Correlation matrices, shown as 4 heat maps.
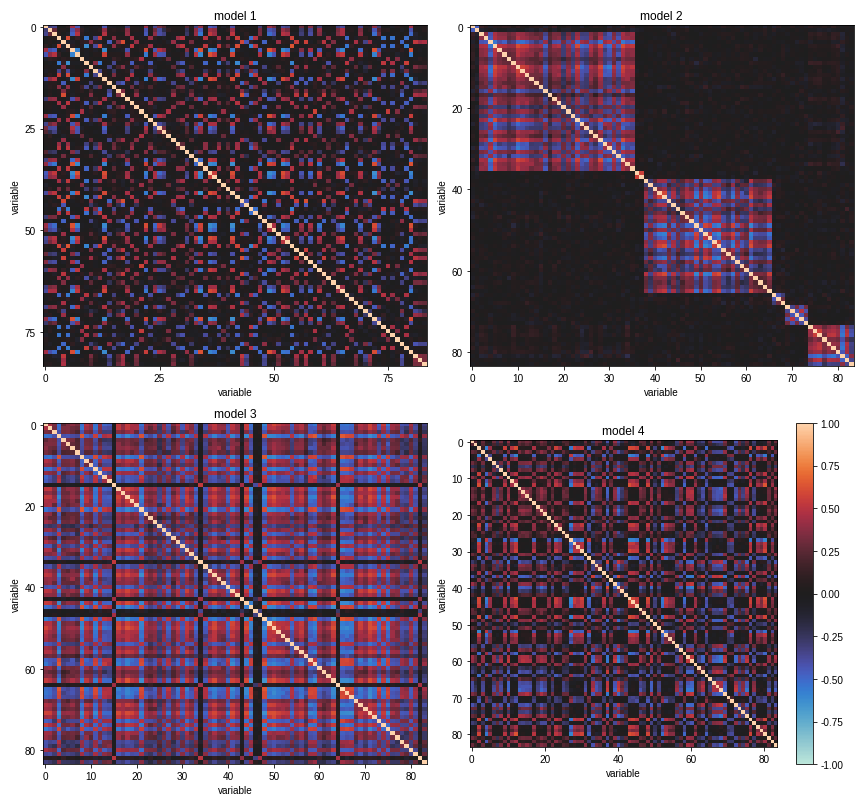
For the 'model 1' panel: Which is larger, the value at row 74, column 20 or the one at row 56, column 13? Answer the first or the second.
the first
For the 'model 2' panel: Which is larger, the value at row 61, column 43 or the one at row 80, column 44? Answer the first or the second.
the second
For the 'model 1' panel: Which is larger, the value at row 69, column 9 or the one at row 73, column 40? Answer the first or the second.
the second
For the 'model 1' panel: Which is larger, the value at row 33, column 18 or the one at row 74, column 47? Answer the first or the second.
the first
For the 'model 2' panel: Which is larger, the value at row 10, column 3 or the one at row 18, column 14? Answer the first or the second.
the first
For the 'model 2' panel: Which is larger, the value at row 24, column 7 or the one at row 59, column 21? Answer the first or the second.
the second
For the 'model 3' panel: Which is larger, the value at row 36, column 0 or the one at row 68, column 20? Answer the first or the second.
the first
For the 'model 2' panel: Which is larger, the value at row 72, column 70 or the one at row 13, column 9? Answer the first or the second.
the first
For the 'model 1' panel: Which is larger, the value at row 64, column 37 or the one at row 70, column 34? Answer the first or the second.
the first
